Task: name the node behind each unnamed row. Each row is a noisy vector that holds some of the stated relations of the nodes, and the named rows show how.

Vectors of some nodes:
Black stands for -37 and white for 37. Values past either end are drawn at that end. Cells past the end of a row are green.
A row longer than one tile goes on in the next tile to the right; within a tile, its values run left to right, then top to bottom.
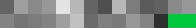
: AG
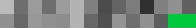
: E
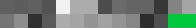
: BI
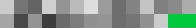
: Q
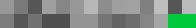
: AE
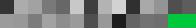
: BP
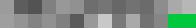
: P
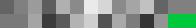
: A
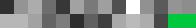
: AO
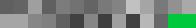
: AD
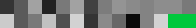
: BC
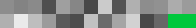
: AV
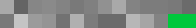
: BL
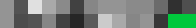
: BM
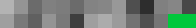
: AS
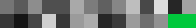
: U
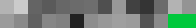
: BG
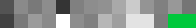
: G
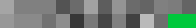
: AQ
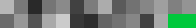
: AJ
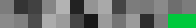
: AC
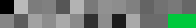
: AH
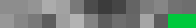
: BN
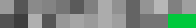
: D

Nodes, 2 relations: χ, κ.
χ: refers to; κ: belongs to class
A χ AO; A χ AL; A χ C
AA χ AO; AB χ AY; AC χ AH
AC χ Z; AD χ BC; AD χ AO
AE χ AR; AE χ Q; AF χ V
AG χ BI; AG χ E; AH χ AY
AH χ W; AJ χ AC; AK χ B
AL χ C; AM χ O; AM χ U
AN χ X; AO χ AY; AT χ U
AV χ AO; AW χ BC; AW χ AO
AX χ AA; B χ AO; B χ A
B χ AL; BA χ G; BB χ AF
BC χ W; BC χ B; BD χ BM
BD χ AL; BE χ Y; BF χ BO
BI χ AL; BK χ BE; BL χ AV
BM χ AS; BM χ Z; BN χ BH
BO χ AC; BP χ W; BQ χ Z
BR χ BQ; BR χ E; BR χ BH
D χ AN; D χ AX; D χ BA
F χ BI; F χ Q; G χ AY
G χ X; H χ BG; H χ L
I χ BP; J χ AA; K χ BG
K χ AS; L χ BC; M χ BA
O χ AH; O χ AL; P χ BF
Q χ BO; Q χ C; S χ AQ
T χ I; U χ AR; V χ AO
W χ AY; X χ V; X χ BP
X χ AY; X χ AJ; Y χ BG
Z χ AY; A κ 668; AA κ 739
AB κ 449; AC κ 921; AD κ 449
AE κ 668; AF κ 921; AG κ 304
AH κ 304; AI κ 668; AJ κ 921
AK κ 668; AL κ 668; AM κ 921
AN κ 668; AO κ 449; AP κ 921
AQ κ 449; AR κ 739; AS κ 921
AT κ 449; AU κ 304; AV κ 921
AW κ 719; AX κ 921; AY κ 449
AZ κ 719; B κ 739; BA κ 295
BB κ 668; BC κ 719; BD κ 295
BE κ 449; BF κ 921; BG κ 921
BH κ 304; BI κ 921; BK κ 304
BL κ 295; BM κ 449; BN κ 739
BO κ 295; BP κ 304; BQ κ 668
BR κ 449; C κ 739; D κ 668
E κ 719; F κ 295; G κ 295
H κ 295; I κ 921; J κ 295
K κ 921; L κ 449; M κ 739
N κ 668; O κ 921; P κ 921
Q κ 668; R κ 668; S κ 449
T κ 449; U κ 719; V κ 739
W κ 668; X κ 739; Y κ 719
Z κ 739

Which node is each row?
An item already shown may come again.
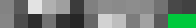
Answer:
BM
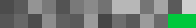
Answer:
AT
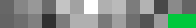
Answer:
AL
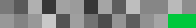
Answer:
AW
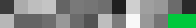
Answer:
Z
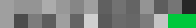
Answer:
C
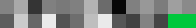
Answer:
AF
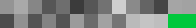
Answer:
H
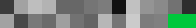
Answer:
Z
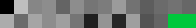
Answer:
AH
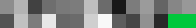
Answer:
AF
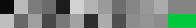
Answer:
W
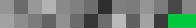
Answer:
BR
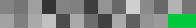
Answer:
AW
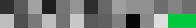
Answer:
BC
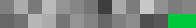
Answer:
BK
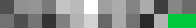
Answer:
AL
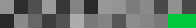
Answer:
J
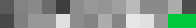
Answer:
G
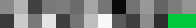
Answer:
AF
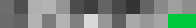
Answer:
M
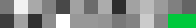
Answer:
X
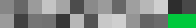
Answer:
BQ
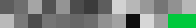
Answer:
L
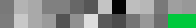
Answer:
V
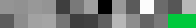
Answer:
BE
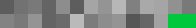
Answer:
AK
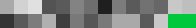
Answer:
Y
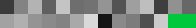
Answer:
B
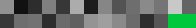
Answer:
AX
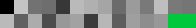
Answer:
W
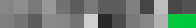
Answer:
AR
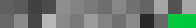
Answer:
AM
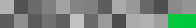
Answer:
F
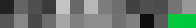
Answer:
O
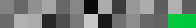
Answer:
AA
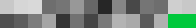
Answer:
Y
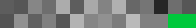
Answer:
BD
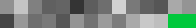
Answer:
H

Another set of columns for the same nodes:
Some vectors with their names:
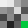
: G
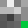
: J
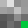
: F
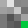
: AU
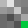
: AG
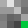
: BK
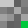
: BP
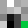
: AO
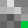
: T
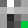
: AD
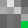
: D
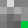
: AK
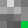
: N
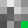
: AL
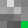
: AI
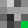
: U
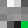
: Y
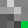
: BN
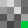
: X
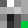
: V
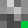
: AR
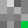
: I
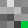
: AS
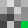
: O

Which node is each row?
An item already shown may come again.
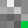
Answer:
AF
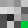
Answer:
AC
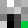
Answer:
AO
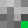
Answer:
Q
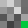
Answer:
X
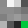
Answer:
Y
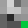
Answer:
AT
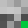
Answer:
BO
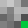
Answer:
Q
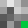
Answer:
AL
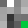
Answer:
AW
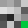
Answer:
AC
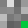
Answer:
BC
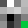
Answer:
AA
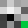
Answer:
BM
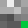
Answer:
BL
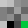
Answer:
W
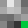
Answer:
BE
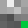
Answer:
BL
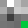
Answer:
A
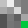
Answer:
BA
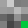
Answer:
AE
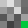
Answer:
X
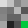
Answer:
AH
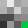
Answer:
BD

